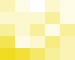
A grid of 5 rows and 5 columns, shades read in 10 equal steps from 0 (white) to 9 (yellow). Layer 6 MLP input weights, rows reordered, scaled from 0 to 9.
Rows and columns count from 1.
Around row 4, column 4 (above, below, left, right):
1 4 2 3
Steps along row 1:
down down up down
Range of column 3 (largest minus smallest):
6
